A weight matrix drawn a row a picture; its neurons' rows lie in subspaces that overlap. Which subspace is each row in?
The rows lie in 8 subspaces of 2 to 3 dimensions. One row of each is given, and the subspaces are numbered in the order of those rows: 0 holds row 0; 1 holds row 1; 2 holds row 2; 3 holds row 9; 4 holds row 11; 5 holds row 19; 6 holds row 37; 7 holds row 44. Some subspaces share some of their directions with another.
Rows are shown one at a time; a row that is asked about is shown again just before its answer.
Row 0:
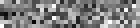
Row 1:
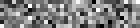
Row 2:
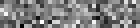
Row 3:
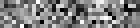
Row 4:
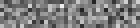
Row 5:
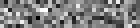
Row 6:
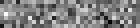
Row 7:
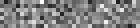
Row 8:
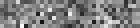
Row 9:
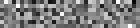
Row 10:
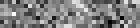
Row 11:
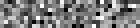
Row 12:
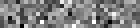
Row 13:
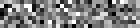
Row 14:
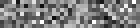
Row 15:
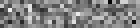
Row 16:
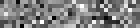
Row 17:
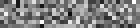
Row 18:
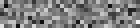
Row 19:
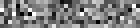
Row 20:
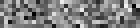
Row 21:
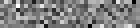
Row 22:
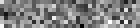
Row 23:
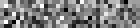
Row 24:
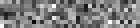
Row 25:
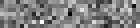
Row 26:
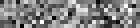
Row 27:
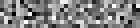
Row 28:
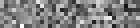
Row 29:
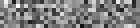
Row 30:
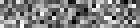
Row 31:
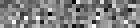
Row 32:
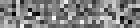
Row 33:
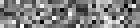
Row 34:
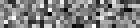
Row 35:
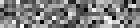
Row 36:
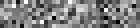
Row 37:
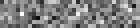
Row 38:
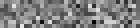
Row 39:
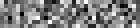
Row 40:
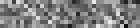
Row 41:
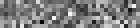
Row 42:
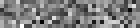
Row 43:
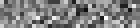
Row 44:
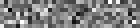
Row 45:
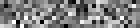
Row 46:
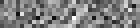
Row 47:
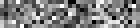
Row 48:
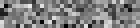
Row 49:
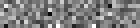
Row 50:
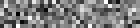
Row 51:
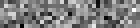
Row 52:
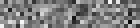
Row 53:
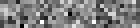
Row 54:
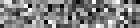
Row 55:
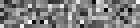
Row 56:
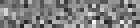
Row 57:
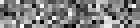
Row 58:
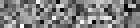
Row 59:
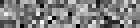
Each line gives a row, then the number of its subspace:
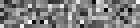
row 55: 1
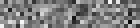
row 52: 7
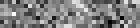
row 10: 1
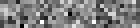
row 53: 6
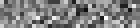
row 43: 6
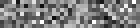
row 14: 3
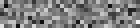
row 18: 7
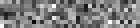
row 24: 0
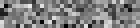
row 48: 7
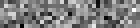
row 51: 4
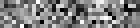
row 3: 0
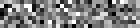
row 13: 7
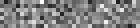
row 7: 3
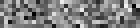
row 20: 5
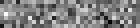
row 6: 0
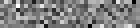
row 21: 3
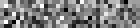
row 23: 4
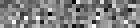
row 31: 4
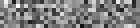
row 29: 3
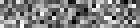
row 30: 7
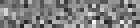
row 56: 2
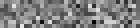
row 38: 2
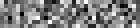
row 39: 6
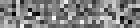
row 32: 5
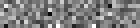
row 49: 4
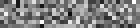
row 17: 3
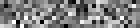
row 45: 4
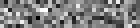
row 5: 7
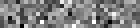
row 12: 6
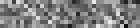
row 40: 1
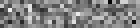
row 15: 7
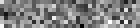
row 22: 0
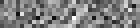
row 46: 6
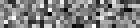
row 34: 4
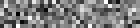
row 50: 7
